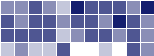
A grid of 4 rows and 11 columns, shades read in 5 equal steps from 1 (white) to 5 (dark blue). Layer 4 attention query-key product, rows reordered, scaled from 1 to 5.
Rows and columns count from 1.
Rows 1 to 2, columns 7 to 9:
4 4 4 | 4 3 5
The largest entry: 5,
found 3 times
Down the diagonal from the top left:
3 3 4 2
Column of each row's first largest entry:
6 9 1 5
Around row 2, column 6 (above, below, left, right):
5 3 3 4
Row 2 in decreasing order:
5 4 4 4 4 4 4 3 3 3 3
